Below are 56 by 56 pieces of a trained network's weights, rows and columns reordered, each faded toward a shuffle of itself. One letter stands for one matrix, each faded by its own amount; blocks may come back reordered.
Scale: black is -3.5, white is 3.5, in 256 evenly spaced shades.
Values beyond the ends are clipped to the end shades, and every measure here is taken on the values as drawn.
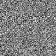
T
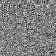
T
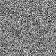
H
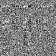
H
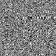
H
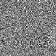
T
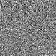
T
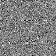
T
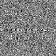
T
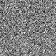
H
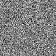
T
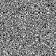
H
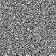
T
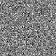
T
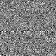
H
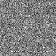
H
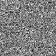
T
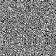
T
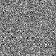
T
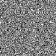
T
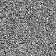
T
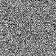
H
